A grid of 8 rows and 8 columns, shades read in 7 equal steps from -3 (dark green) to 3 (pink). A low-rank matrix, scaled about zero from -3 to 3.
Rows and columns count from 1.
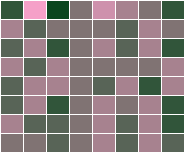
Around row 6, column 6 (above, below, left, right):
1 -1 1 1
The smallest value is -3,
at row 1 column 3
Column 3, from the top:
-3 0 -2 1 1 -2 -1 -1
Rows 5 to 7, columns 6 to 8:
1 -2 1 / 0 1 -2 / -1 1 -2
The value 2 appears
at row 1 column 5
